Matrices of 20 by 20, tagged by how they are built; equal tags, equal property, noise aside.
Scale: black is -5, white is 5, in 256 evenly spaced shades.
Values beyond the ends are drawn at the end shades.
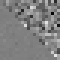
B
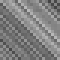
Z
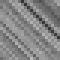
Z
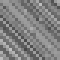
Z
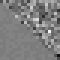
B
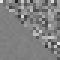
B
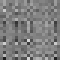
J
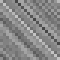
Z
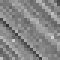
Z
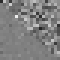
B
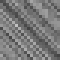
Z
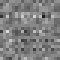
J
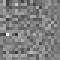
J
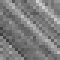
Z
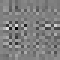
J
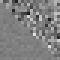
B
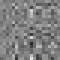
J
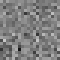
J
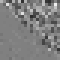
B
